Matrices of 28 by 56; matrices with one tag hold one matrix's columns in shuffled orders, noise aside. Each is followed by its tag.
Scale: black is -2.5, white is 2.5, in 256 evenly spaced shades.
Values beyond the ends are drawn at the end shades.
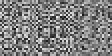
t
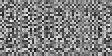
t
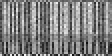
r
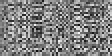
t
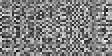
t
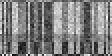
r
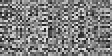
t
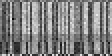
r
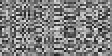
t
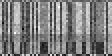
r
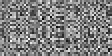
t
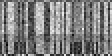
r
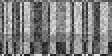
r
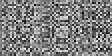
t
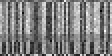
r
